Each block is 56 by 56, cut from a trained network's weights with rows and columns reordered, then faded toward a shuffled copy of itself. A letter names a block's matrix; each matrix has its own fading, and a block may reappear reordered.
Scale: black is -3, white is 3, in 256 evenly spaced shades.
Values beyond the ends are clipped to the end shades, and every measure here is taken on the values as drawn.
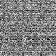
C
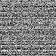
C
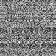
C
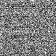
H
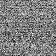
H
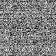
H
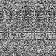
C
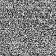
H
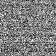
H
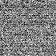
H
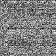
C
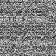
C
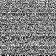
C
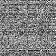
C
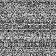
C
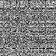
C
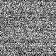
H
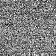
H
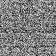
H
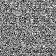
H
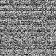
C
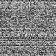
C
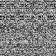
C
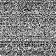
C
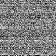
C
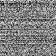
C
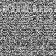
C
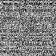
C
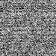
H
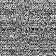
C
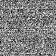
H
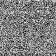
H
